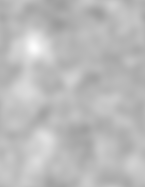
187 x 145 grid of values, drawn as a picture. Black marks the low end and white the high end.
Bumps: three. Histogram: skewed, a long tail of high values. Grain: smooth. Odd rows or columns: none.
